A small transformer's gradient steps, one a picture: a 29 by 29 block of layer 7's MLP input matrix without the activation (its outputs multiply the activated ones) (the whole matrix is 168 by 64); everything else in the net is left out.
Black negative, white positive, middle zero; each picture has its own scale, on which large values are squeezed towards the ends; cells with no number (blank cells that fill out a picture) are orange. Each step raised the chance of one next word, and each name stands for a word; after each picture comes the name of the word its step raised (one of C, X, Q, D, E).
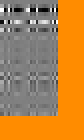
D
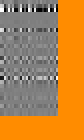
D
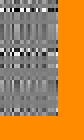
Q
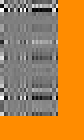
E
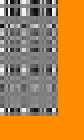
Q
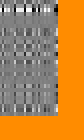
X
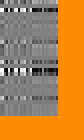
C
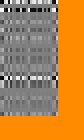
D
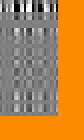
X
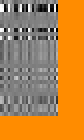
X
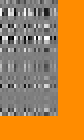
Q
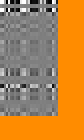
E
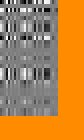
C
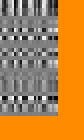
X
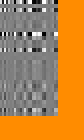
Q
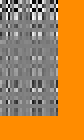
E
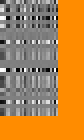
C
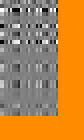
Q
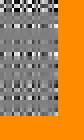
E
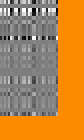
D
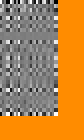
E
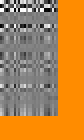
E
